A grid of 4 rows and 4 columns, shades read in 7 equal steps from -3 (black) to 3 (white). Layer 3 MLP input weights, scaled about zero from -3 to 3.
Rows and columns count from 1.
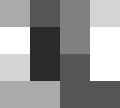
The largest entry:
3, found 3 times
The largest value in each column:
3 1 0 3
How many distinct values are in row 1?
4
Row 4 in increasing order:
-1 -1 1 1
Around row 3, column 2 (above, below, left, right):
-2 1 2 -1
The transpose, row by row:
1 3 2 1 / -1 -2 -2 1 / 0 0 -1 -1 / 2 3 3 -1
